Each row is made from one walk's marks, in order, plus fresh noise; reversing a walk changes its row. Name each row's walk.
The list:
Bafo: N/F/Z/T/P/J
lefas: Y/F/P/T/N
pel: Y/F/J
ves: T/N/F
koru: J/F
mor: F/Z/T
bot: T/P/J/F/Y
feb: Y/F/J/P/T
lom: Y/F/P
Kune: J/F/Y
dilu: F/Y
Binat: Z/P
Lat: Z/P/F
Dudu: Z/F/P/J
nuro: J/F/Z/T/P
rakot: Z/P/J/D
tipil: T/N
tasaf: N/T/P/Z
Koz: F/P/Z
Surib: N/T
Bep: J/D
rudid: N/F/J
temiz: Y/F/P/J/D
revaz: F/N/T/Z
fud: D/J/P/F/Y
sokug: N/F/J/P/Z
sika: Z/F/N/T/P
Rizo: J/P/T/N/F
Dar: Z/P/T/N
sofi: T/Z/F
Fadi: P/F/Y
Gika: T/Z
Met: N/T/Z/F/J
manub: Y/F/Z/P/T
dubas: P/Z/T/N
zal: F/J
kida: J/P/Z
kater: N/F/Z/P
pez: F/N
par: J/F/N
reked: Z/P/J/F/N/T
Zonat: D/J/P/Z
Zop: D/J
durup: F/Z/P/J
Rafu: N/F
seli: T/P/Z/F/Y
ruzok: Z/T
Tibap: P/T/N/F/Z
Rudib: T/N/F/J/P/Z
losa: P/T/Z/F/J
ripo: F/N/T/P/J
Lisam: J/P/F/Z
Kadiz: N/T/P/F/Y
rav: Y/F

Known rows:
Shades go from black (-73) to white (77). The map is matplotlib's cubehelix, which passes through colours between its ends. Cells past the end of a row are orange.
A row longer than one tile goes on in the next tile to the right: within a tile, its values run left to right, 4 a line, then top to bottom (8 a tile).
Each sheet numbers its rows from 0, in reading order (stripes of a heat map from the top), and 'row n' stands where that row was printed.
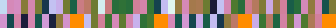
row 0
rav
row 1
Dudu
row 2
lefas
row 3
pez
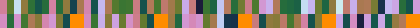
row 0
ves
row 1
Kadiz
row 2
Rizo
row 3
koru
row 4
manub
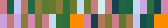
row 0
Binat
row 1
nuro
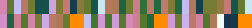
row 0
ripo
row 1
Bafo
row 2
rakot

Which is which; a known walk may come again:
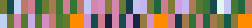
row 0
kater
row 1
rav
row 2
Kune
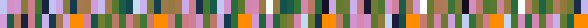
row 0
dilu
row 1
zal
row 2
Lisam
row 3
sofi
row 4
kida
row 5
Fadi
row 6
sika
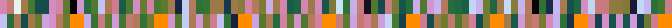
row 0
mor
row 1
rudid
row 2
tasaf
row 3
pez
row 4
losa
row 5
koru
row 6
bot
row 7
temiz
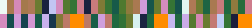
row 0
lefas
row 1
Zop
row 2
Met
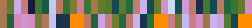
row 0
Rizo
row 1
fud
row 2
Tibap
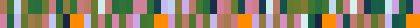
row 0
tipil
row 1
Dudu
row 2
Koz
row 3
Dar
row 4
nuro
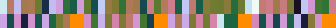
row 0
manub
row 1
Surib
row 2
Binat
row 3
lom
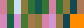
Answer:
ves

